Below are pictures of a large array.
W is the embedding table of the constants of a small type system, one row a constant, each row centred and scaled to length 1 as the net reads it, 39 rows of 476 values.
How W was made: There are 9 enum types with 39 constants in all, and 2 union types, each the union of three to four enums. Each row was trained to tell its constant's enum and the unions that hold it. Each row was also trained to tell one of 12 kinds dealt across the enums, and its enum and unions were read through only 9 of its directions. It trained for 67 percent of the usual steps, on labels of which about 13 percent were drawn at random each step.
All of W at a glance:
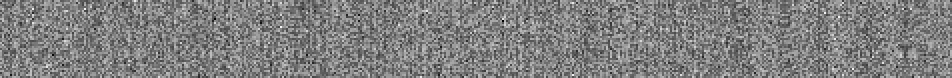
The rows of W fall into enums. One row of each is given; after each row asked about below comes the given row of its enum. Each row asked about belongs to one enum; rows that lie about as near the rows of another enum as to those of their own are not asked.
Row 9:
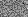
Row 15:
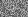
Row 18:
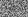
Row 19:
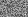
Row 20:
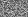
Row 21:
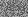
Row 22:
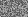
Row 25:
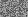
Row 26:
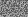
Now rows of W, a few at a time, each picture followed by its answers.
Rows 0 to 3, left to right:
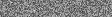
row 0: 22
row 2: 26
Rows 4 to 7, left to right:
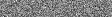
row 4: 19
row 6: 9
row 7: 25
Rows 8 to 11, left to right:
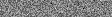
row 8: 26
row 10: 25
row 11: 25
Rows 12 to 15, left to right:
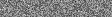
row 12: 26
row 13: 19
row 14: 21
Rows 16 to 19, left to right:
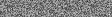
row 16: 19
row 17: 21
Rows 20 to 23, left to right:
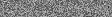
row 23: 9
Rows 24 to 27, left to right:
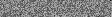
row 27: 15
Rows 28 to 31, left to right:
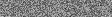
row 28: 21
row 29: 9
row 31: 19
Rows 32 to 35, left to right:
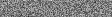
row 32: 15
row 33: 9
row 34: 21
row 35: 22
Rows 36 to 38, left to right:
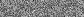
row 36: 15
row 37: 15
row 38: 9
